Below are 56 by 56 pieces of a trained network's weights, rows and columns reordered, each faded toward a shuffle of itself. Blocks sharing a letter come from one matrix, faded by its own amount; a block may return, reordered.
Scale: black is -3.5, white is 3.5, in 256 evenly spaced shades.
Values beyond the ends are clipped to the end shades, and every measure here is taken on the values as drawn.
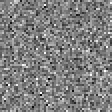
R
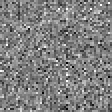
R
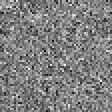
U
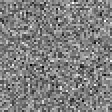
U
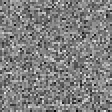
U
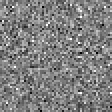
R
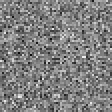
U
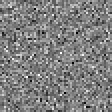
R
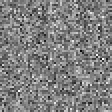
U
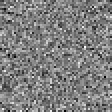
U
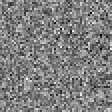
U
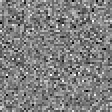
R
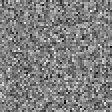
U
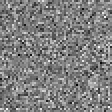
U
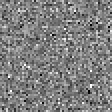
R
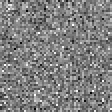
R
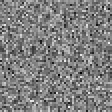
U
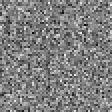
U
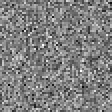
U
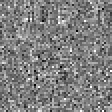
R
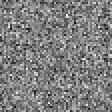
U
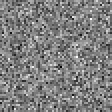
U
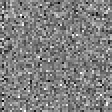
R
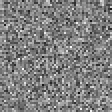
U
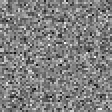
U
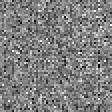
R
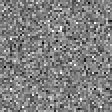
R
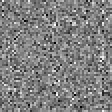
R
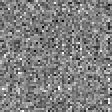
R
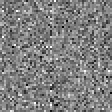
R
